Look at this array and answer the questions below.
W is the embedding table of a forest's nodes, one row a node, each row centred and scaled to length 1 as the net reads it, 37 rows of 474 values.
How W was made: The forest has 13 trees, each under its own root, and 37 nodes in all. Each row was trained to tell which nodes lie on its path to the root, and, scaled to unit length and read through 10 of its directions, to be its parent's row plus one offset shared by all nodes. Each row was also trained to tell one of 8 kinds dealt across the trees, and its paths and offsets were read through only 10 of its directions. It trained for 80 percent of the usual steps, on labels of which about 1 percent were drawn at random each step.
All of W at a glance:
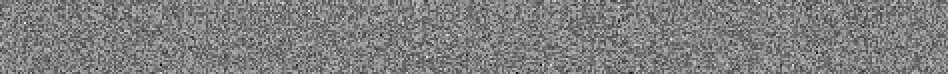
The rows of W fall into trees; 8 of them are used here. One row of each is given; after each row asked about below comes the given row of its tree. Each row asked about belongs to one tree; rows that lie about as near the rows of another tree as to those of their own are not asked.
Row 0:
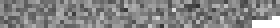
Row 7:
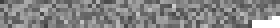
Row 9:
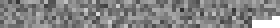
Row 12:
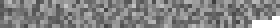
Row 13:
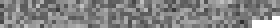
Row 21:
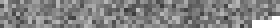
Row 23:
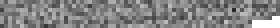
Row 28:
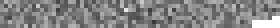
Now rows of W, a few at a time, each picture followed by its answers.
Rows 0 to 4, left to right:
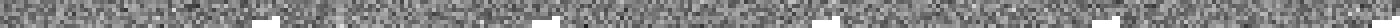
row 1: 0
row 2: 9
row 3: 7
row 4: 28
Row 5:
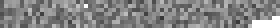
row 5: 12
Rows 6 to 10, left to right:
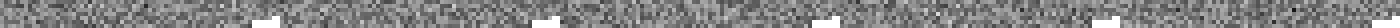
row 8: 9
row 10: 21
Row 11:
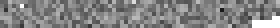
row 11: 9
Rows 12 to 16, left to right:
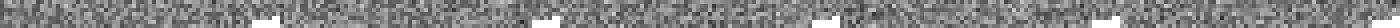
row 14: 28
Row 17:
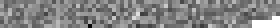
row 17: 0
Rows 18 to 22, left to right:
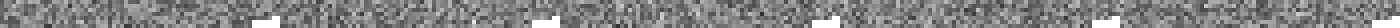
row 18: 13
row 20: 9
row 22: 21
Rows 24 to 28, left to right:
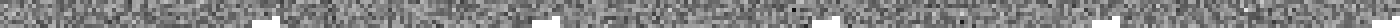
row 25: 13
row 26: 23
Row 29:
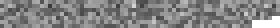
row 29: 21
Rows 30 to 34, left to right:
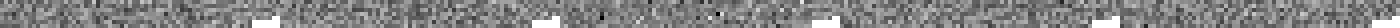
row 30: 28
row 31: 21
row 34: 12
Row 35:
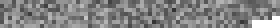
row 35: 13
